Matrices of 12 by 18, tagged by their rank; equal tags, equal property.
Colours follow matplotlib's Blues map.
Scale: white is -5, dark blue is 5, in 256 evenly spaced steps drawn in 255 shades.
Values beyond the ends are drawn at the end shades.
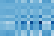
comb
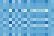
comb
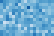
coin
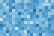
coin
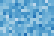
coin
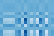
comb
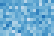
coin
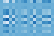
comb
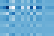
comb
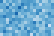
coin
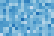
coin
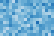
coin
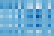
comb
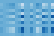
comb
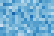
coin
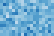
coin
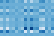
comb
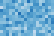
coin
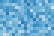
coin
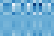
comb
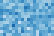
coin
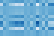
comb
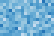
coin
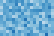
coin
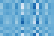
comb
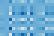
comb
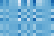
comb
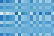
comb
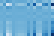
comb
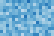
coin
